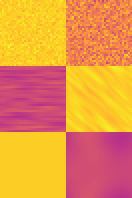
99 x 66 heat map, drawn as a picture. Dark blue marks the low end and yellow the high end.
It is made of 3 by 2 panels. Panel 1,1: very high, fine-grained, faint in contrast. Panel 1,2: high, fine-grained. Panel 2,1: middling, streaked across, faint in contrast. Panel 2,2: very high, slanting down to the right, faint in contrast. Panel 3,1: very high, flat. Panel 3,2: middling, smooth, faint in contrast.
